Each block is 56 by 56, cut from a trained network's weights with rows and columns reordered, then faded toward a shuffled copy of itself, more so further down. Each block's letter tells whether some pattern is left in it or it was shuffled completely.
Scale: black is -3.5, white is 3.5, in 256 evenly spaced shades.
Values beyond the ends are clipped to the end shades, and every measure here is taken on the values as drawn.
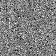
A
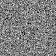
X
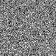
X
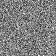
A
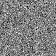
A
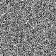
A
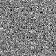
X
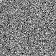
A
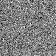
A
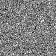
A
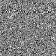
X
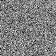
A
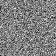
X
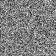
X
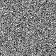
A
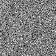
X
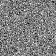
X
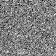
A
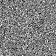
A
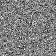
A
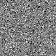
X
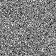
A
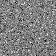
A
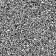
X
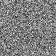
A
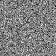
A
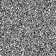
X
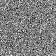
A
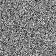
A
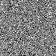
A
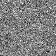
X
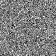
A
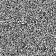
X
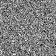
A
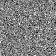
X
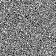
A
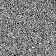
A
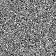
A
